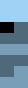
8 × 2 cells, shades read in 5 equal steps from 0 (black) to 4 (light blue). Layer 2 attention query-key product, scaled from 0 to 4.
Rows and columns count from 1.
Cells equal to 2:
6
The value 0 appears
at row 3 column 1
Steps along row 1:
same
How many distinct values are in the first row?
1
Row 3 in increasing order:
0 2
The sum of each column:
20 23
